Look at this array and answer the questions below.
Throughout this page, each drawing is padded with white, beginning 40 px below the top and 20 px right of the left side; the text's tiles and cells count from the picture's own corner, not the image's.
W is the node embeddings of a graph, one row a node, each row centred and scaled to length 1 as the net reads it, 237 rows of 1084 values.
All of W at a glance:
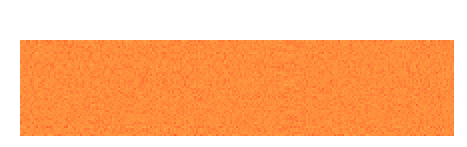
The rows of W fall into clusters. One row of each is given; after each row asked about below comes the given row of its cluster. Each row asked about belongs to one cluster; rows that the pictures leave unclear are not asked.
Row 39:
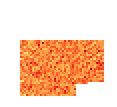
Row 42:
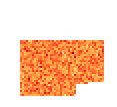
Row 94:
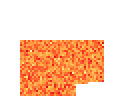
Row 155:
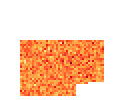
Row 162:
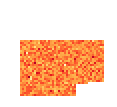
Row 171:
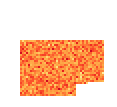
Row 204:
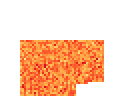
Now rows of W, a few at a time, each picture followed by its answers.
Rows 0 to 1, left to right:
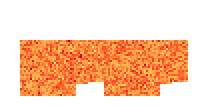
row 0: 155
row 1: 171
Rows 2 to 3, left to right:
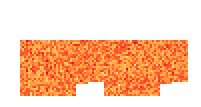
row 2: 155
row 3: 171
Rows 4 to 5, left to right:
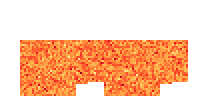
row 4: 171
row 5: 42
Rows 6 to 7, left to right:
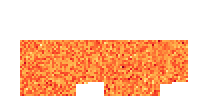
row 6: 94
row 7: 204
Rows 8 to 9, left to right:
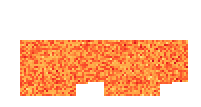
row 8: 171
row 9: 171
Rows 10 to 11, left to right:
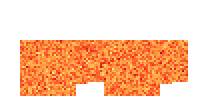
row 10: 171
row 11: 162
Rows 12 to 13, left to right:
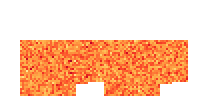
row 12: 155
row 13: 162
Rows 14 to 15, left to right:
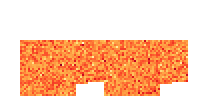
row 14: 171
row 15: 39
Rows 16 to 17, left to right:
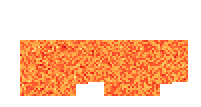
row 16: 162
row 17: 162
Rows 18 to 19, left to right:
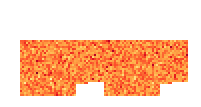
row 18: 42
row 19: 42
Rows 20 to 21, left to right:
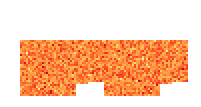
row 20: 162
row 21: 39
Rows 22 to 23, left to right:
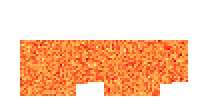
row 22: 171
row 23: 204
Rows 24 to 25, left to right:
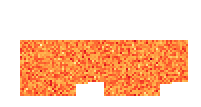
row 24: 94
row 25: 171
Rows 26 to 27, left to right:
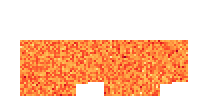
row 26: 94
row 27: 204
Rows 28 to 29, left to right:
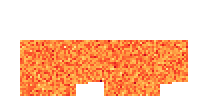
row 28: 162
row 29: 42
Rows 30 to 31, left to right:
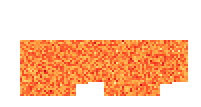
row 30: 162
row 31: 155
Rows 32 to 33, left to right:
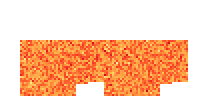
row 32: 155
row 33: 155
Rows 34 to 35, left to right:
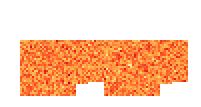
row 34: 162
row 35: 162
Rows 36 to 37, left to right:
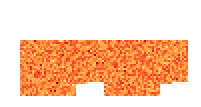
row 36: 39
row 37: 42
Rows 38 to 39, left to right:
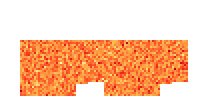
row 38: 204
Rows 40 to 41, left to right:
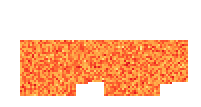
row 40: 204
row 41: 162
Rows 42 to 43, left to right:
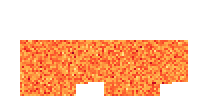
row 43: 162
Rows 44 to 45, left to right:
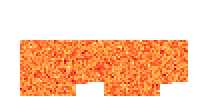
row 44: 39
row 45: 162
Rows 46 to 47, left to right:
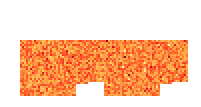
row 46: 155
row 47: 204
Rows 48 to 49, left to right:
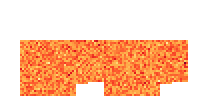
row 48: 162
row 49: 171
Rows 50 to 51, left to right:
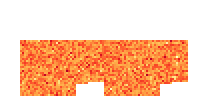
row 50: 42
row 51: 171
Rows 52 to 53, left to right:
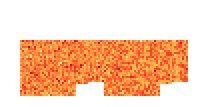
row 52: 204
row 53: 94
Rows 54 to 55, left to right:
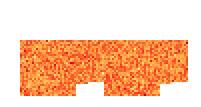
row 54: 155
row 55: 94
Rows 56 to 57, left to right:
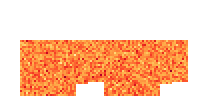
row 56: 204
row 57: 94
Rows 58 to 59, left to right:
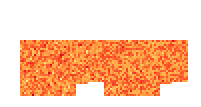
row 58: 42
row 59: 171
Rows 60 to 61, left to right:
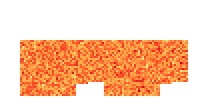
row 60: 162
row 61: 39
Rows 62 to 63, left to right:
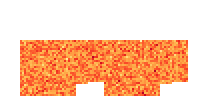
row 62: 171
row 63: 94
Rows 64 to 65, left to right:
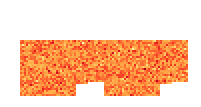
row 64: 171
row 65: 39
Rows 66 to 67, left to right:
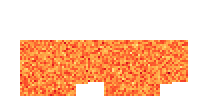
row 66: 94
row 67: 162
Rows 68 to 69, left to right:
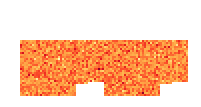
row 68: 39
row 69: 94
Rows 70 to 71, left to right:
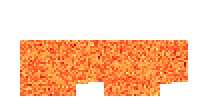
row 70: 94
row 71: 171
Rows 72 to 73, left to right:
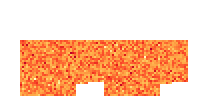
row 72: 42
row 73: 94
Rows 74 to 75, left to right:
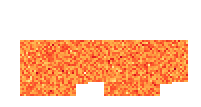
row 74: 162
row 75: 162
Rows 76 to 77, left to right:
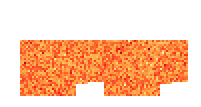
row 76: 94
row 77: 171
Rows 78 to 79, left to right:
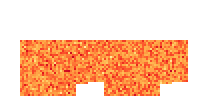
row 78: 155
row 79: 94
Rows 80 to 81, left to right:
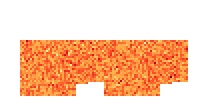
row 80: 155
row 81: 155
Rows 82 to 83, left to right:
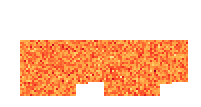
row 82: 162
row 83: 94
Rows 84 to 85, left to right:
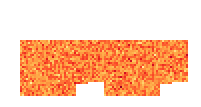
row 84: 155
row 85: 42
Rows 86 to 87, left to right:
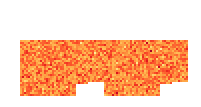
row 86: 162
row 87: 155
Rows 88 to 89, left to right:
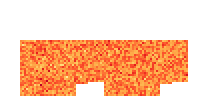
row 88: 171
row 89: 42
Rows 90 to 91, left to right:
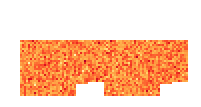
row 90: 204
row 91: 155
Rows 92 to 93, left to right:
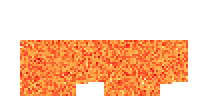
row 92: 94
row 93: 42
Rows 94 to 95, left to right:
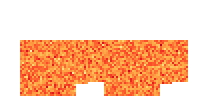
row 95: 162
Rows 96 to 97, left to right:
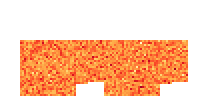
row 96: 171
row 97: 39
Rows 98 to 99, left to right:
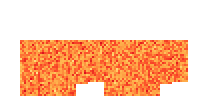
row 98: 204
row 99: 155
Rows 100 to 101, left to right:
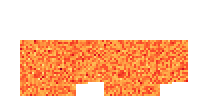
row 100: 39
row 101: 39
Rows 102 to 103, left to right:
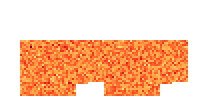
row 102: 162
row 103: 162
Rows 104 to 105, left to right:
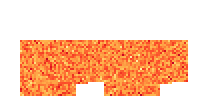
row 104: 155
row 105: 39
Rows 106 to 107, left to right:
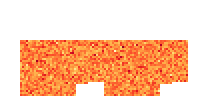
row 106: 42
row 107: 162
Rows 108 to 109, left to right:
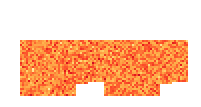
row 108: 155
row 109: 162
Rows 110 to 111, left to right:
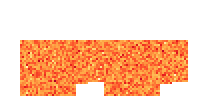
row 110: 39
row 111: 162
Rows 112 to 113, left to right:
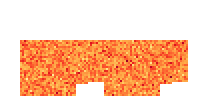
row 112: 42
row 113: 155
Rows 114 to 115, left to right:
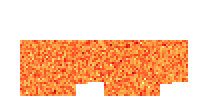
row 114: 39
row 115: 42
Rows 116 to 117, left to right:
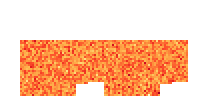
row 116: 42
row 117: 204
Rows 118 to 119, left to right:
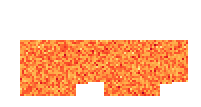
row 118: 162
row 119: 94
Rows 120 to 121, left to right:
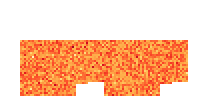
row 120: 94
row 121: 155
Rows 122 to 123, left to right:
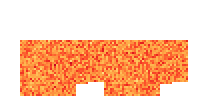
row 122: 155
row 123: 155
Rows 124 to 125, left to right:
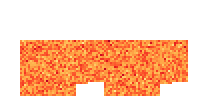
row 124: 171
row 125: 42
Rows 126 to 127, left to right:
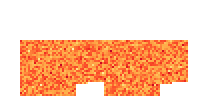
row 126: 171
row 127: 162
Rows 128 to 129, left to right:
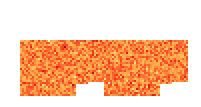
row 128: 162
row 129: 94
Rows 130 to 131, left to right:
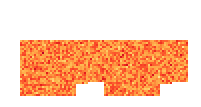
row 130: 94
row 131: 162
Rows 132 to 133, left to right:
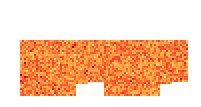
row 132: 94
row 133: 171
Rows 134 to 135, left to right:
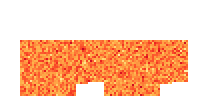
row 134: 204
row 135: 39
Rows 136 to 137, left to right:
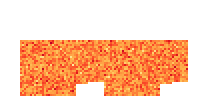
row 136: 171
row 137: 155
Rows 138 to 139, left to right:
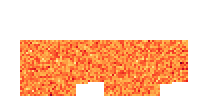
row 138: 94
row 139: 39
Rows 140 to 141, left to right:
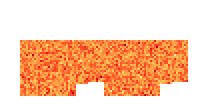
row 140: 204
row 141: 94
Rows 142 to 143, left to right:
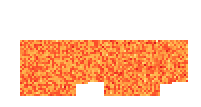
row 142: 94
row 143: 204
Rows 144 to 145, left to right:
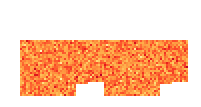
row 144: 204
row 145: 171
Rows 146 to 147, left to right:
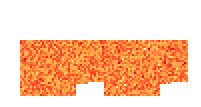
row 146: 42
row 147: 171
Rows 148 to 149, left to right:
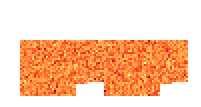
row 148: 39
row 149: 204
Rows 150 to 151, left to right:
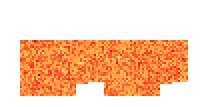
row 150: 42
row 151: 155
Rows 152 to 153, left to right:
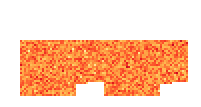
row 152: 171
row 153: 162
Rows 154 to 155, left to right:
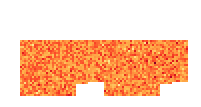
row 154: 94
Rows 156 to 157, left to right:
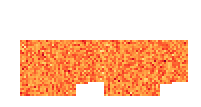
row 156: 155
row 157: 204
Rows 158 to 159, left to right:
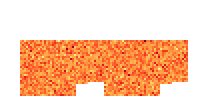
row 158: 94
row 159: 42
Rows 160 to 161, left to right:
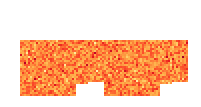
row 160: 162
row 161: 94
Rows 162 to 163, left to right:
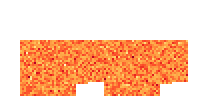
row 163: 162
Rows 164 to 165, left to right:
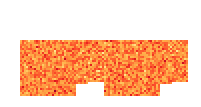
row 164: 39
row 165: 204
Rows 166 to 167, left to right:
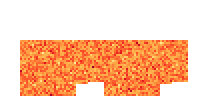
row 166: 94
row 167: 171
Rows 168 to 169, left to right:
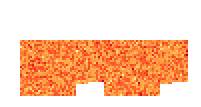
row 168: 94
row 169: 42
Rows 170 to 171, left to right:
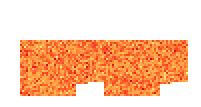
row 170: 155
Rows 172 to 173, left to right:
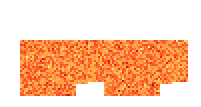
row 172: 94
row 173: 162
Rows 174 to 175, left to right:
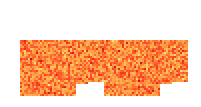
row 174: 42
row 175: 39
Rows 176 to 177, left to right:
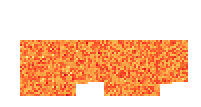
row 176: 94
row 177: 39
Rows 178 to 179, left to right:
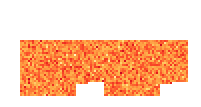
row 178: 204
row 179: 162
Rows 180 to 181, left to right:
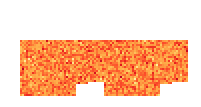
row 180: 155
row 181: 42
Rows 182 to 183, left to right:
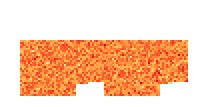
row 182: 162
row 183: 39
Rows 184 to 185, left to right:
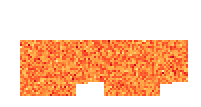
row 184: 94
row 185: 42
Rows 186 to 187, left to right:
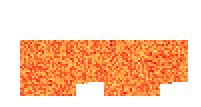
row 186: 94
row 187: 155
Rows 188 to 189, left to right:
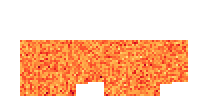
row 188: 204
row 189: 171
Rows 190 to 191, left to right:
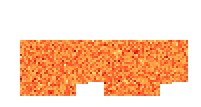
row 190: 162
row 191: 94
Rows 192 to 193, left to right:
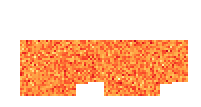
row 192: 155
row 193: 42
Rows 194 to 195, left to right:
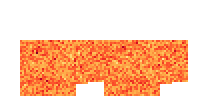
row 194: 171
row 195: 171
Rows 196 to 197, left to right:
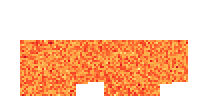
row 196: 171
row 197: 94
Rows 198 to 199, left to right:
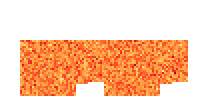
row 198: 204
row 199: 42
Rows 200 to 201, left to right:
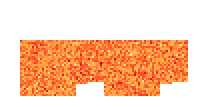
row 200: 171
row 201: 42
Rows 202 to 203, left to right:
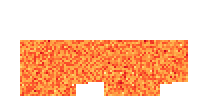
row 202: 162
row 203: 42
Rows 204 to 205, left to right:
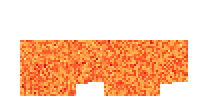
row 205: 42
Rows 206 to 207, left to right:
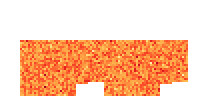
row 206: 204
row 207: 155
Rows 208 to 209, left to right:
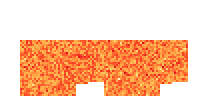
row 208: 155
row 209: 42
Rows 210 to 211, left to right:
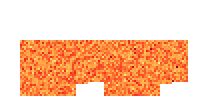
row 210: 39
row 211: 94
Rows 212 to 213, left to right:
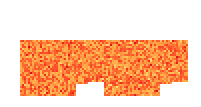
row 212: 204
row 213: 171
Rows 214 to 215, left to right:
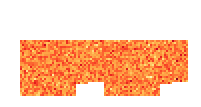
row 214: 42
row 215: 171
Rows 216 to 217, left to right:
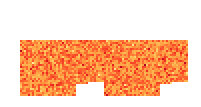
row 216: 155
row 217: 171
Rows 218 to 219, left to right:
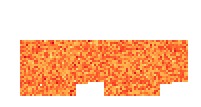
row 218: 171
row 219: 171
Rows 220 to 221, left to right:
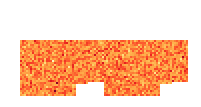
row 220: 39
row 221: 94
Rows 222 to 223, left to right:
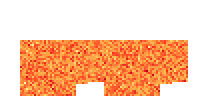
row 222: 94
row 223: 162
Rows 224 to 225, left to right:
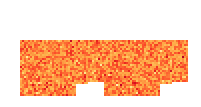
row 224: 94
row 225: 94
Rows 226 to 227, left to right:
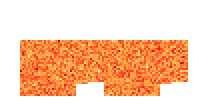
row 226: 94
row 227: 39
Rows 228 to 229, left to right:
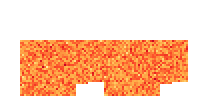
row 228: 162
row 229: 155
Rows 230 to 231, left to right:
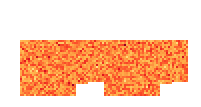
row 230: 162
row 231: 94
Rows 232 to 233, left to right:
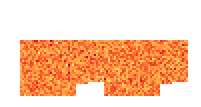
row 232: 42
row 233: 162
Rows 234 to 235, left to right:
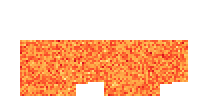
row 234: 171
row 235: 155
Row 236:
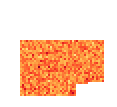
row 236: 204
